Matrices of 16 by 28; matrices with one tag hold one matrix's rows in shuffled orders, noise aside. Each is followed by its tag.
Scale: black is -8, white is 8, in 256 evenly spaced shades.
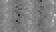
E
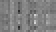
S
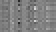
S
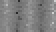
E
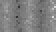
E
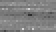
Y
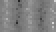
E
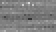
Y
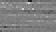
Y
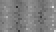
E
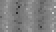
E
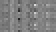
S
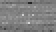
Y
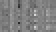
S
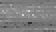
Y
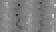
E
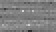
Y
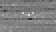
Y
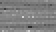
Y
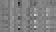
S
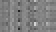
S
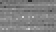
Y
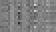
S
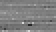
Y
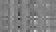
S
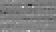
Y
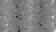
E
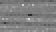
Y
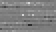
Y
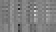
S
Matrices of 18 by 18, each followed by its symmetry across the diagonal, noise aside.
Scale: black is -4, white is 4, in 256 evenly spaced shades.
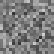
symmetric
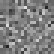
symmetric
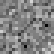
symmetric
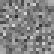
symmetric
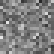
neither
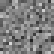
symmetric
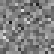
antisymmetric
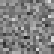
neither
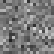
neither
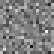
antisymmetric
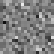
antisymmetric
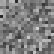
symmetric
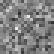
symmetric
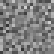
antisymmetric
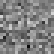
neither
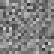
antisymmetric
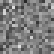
neither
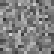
neither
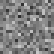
neither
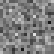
symmetric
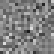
antisymmetric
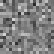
antisymmetric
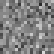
neither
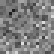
symmetric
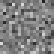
antisymmetric
